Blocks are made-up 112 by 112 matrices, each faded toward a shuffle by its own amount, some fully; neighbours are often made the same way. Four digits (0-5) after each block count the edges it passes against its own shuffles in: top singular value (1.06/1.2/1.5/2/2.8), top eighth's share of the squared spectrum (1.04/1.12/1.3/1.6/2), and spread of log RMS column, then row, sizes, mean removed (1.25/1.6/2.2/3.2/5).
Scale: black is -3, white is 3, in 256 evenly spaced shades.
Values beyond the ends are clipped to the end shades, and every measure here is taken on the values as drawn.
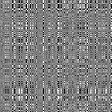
5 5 5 4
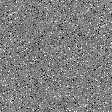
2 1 0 0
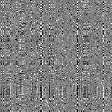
5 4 3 3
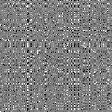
5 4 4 3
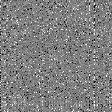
4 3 2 1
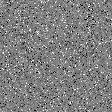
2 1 0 0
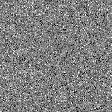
3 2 1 1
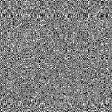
5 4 3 3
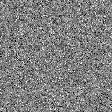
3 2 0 0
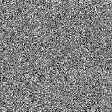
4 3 2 1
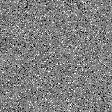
3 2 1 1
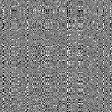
5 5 4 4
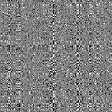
5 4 3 3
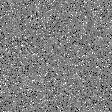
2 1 0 0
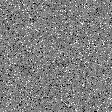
0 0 0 0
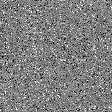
3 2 0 0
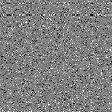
4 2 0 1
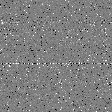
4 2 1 1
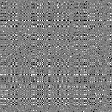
5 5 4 4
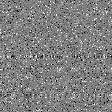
4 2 1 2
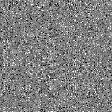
4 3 2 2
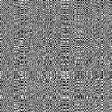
5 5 4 4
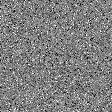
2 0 0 0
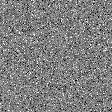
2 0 0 0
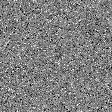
0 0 0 0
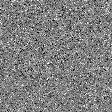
1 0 0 0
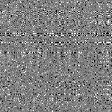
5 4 2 3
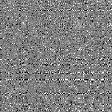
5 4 2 3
